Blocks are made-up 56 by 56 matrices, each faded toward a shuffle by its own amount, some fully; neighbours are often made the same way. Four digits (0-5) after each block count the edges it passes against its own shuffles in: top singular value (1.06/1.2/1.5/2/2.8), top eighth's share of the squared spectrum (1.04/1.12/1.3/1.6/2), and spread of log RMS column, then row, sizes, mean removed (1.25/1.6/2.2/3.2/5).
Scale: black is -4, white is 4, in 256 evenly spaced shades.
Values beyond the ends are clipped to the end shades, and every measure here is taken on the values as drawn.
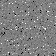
0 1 0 0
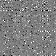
3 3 1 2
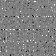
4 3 1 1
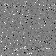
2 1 0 1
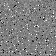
0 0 0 0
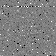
3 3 0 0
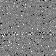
3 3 0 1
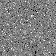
0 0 0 0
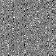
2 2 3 0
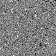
1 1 1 0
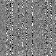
2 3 3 0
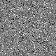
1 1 2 0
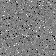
1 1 0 0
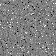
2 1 0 0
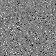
1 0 0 0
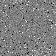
0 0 0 0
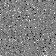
2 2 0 0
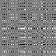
5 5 3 4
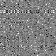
4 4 1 2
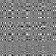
5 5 3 4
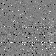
3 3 0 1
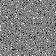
1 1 0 0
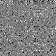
3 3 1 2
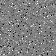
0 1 0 0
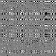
5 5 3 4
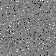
1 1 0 0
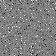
1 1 0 0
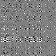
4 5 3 3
